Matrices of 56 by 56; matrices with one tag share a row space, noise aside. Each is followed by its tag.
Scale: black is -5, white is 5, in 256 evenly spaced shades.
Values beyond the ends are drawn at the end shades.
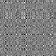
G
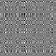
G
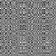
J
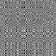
G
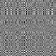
G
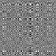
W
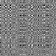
J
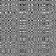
J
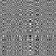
W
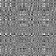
J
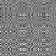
J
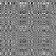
J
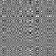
W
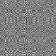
G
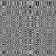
W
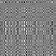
G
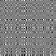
G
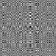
W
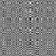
W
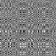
J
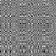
J
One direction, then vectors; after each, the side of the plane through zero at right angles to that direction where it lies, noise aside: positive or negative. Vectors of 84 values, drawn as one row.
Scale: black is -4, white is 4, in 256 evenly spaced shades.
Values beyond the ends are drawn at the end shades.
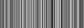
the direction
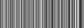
positive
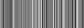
positive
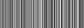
positive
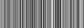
negative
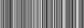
positive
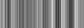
negative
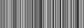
negative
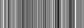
negative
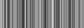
negative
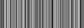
positive
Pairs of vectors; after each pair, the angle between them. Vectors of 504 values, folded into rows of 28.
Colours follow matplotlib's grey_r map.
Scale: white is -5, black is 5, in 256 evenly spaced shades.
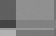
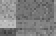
nearly opposite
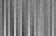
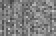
partly aligned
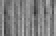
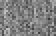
partly opposed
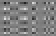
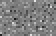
orthogonal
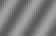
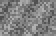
partly opposed
